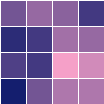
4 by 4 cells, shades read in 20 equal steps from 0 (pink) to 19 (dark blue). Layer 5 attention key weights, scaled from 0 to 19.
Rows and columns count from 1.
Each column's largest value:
19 15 9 15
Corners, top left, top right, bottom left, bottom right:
11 15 19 6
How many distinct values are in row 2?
4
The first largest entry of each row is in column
4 1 2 1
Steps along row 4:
down down same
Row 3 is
14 15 0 3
